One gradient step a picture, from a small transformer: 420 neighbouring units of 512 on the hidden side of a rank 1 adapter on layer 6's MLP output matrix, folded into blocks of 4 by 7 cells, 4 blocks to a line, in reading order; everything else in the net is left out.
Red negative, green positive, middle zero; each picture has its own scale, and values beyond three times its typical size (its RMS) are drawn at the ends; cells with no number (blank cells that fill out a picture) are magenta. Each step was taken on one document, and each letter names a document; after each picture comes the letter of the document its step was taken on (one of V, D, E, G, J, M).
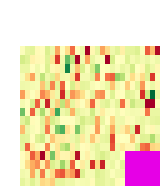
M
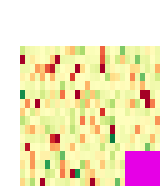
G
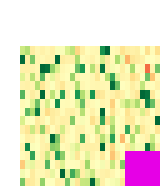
G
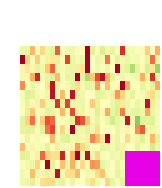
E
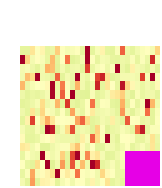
E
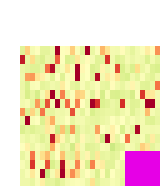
M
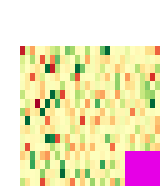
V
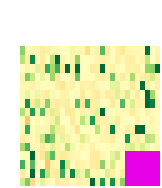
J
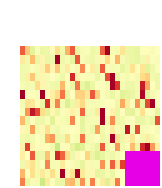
G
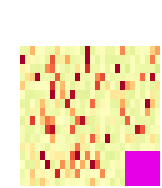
E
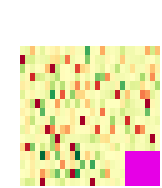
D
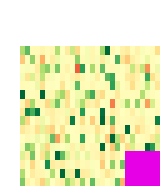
G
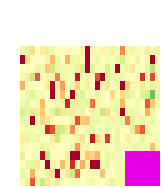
E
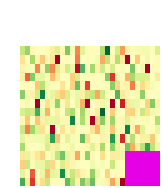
G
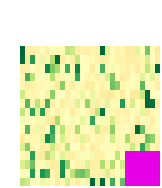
J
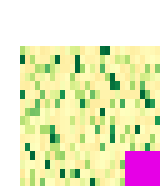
G
